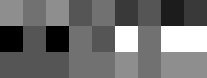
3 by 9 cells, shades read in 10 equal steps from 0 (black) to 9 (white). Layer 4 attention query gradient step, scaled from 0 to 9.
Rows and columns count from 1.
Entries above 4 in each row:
2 3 3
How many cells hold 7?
0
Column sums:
8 10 8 11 11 16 11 15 16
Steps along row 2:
up down up down up down up same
